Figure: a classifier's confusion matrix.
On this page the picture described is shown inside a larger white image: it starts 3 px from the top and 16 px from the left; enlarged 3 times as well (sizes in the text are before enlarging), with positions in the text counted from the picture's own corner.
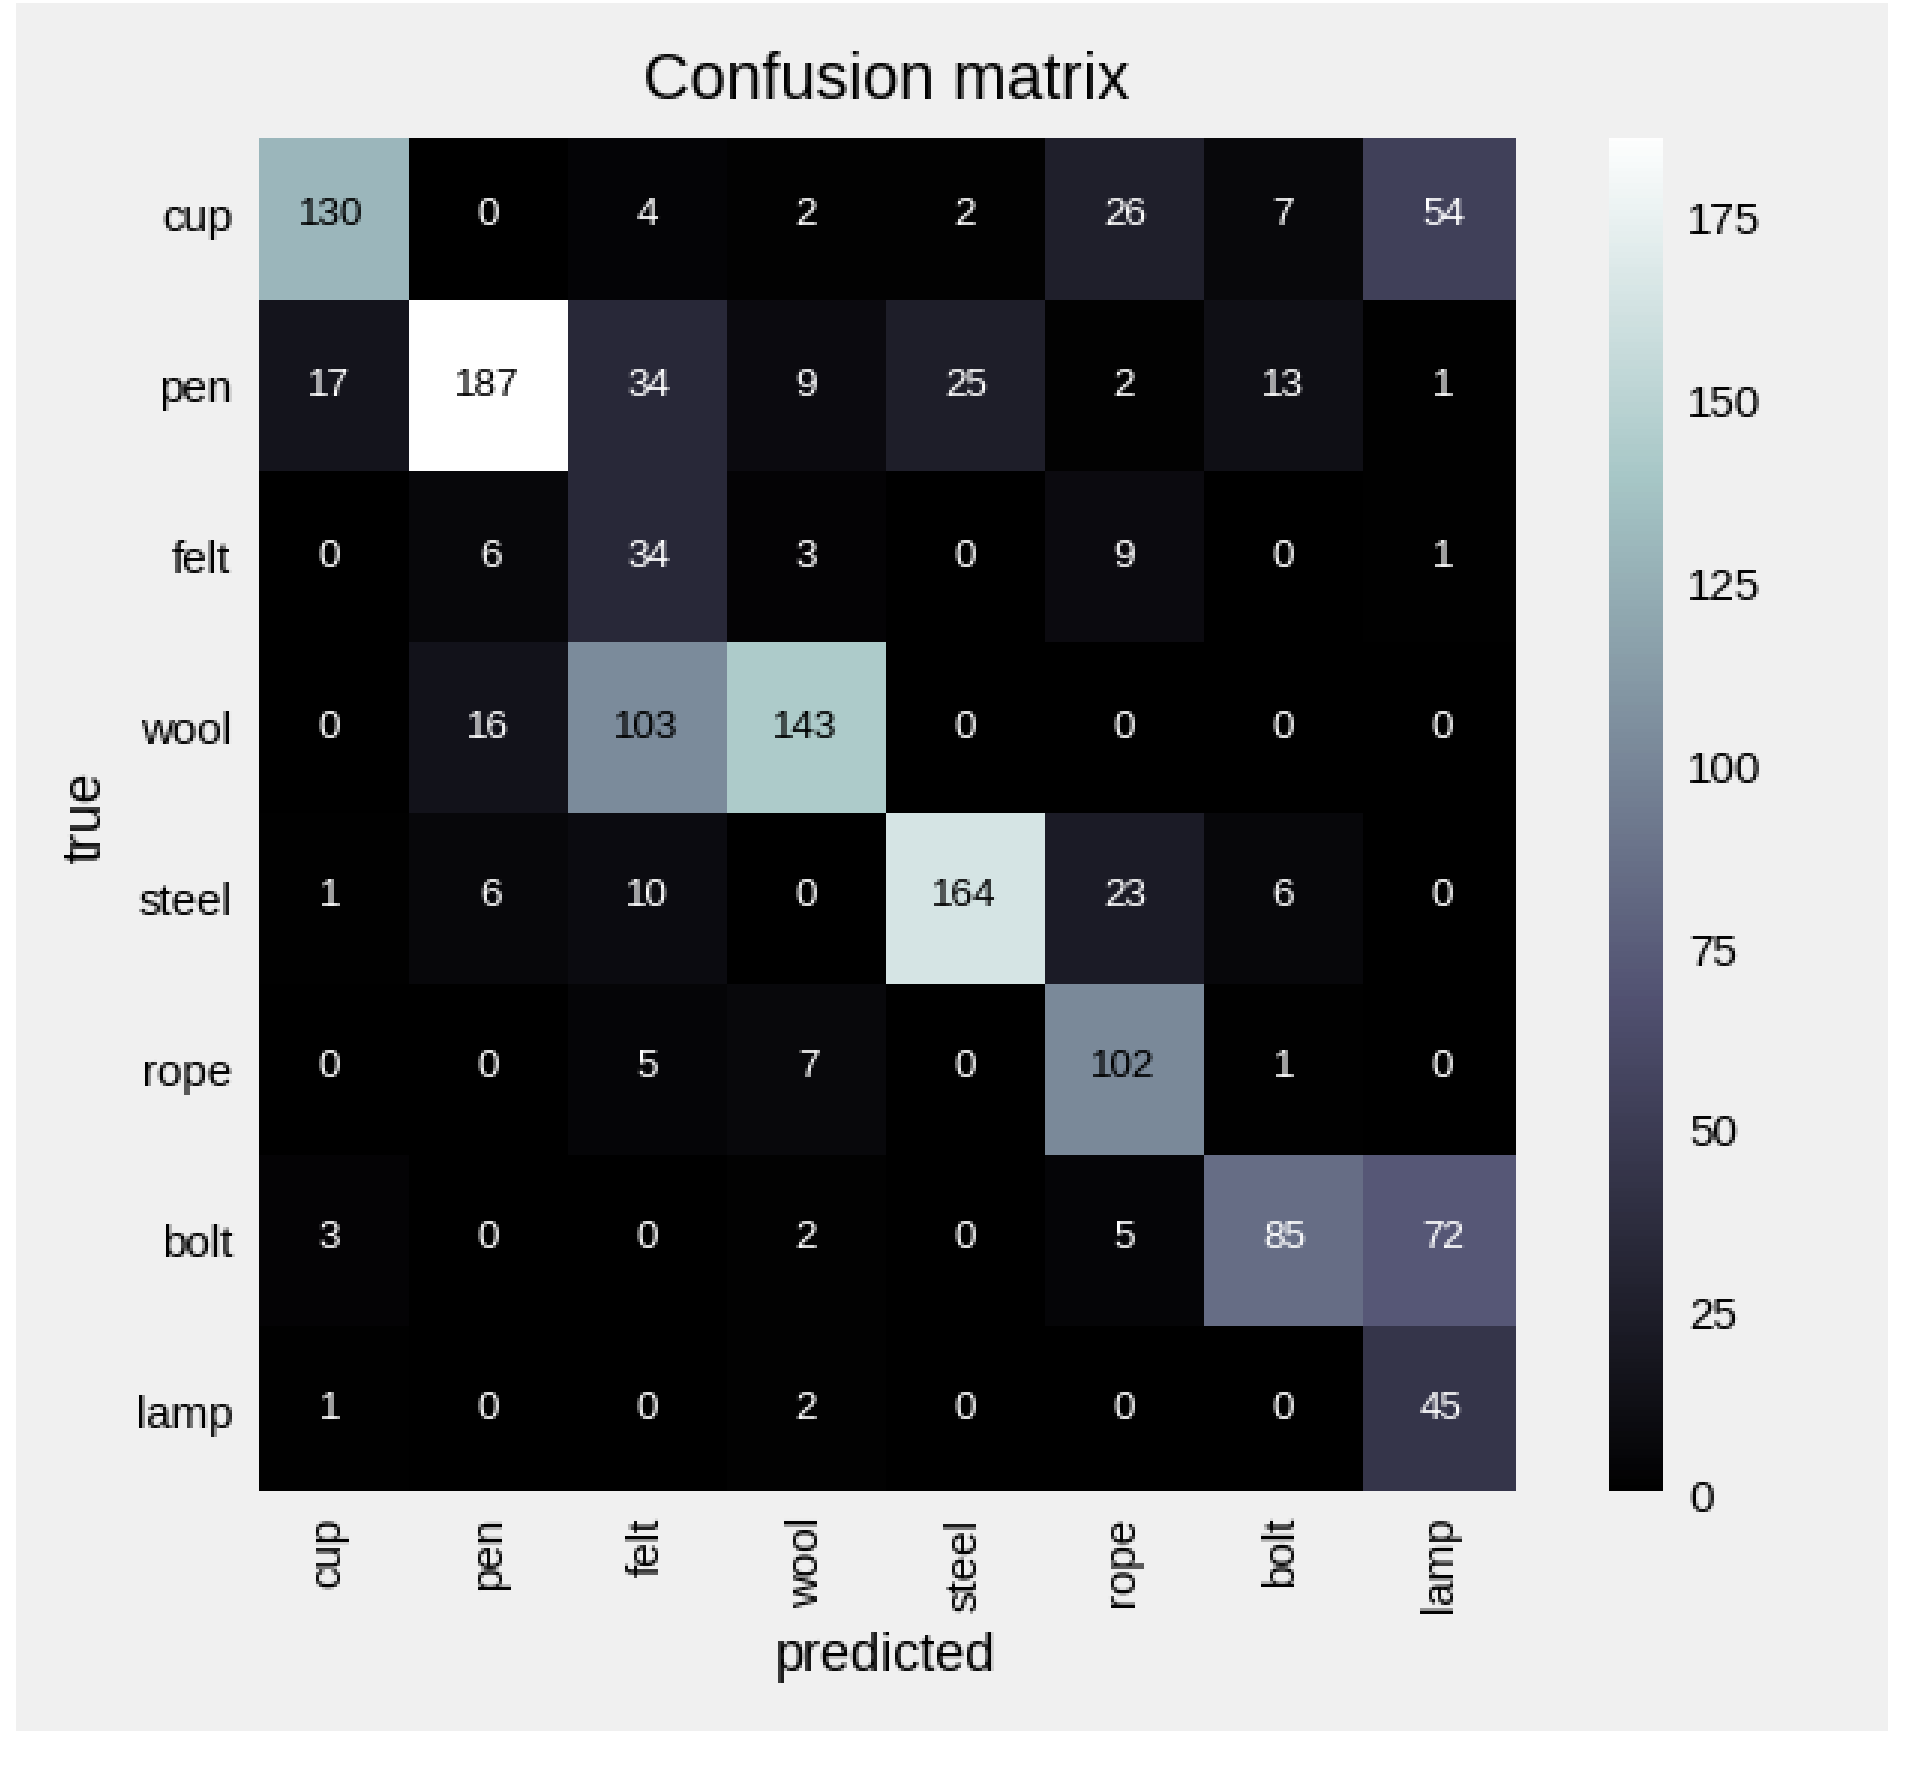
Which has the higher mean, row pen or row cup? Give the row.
pen
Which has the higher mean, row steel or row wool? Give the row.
wool
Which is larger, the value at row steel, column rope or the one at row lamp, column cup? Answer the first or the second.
the first
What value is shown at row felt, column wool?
3
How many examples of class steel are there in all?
210
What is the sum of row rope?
115
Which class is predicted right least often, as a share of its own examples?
bolt
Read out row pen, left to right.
17 187 34 9 25 2 13 1
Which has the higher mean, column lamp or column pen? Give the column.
pen
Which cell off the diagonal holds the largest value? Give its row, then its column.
wool, felt
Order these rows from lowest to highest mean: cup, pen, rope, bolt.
rope, bolt, cup, pen
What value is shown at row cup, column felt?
4
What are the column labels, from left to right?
cup, pen, felt, wool, steel, rope, bolt, lamp
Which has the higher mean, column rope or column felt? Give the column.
felt
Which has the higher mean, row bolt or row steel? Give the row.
steel
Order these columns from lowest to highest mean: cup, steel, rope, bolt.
bolt, cup, rope, steel
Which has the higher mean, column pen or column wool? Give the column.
pen
